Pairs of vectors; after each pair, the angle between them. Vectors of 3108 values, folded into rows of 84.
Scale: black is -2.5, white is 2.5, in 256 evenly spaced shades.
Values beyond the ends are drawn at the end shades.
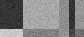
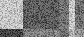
nearly opposite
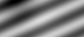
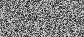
orthogonal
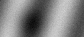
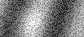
nearly opposite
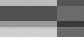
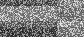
partly opposed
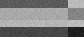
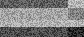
nearly parallel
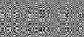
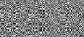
nearly parallel
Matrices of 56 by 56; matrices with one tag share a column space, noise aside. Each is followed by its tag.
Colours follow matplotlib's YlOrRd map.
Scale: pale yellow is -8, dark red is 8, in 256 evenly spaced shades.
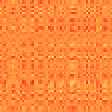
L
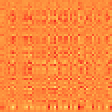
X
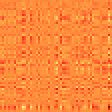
X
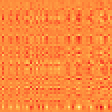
X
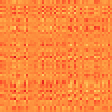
L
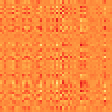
L
